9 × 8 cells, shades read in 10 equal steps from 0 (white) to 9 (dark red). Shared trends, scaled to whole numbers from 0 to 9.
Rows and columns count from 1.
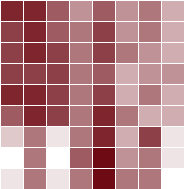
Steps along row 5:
same down down up down up down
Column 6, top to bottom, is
4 4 5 3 3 5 3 4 5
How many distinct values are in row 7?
6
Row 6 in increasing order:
3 3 5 5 6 7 8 8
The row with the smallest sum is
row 8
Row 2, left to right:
7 8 6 5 7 4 5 3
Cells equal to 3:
9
